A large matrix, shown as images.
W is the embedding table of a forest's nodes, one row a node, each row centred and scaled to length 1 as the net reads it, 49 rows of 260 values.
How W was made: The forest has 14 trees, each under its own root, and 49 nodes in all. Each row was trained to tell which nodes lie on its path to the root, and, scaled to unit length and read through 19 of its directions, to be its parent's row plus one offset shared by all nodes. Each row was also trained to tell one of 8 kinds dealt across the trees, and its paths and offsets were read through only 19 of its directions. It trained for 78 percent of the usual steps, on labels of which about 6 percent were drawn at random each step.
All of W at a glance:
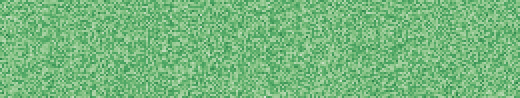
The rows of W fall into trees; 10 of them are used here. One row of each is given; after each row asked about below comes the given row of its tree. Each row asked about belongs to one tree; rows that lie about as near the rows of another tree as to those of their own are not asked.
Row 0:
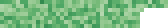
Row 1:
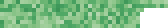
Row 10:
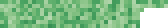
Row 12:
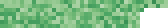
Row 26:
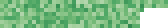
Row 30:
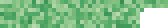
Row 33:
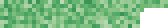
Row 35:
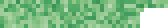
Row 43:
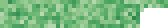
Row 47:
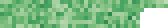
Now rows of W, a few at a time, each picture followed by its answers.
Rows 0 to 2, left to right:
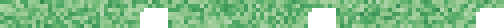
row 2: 12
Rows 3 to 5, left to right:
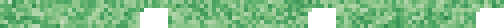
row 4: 47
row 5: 0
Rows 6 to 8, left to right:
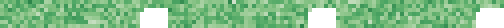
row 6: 33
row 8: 26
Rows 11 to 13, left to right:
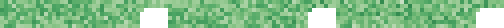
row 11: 1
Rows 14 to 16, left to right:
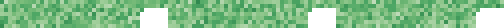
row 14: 10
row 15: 26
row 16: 33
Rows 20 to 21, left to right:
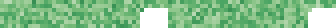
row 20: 30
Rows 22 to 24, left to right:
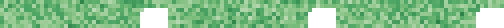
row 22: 47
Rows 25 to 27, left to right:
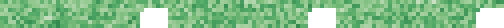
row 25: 0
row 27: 10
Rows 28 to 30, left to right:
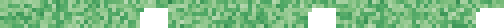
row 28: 0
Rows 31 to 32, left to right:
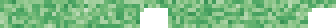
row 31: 43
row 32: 12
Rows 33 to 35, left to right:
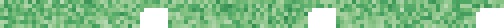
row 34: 1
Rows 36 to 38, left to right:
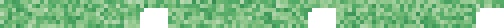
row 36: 33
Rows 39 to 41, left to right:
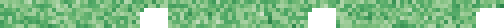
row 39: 12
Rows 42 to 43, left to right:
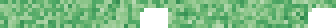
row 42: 10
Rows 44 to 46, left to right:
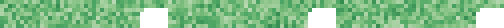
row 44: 0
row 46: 1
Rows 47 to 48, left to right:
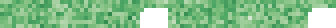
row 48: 43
